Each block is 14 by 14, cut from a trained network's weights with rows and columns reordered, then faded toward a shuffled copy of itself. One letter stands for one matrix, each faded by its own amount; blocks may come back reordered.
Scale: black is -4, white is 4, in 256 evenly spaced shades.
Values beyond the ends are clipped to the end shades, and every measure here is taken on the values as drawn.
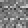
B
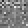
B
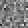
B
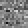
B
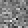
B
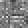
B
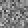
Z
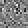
B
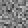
Z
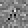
B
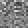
B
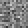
Z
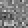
B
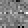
B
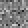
B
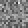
Z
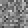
Z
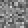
B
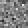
Z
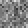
Z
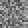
Z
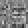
B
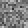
Z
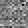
B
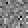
B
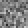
Z
